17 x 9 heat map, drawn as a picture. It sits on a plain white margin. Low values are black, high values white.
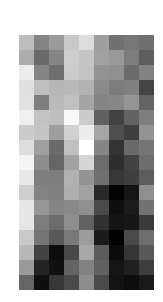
The bottom right is the ninth with the lowest average. Values rise toward the top left. Stripes running up and down repeat 2 times from left to right. On average the colour sits 50% of the way up the scale. The grain runs up and down.
